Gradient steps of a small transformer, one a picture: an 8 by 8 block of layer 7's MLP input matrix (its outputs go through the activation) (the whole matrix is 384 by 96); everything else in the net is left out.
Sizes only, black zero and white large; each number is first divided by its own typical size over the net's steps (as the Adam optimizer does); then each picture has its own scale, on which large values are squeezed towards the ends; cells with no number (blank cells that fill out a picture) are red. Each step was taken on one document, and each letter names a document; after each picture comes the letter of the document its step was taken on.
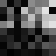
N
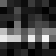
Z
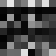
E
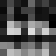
E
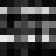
Z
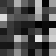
N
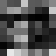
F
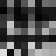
E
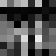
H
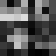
N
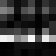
Z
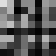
Z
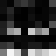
E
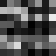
N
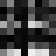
E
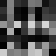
E
